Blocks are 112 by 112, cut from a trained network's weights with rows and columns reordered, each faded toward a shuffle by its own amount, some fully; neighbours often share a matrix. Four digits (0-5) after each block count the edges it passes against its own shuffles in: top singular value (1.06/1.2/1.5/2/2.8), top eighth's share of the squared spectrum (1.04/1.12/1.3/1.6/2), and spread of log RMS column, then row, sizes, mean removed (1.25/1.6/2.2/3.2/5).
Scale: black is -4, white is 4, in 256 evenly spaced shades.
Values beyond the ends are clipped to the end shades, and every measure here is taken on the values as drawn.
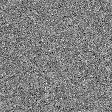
0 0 0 0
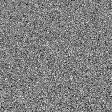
1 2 0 1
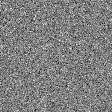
0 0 0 0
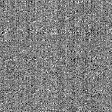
3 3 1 3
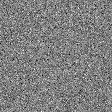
0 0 0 0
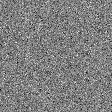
0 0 0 0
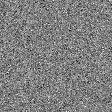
0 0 0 0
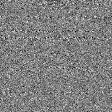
2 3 1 3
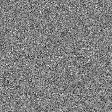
1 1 0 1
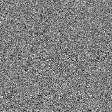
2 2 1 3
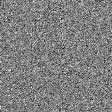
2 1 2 0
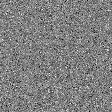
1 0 0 0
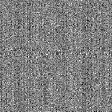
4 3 0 3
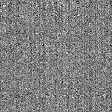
3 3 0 3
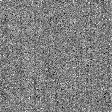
2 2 0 1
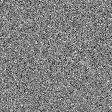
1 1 0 0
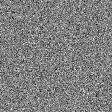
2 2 0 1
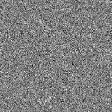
3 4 2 2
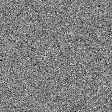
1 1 0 1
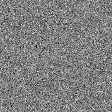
1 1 0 0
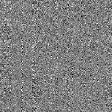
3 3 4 1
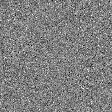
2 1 1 0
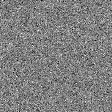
1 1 0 0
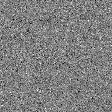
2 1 1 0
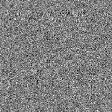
3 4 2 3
